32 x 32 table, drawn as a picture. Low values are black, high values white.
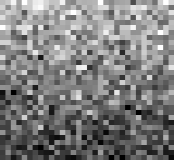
Overall the values sit about 50% of the way up the scale. No single row or column stands out from its neighbours. The field climbs toward the top. Fine speckle covers the field.
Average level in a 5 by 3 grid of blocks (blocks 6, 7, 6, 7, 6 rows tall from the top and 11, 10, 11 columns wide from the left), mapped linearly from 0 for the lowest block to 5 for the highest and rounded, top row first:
5 5 4
3 4 4
2 3 2
1 2 1
0 0 0
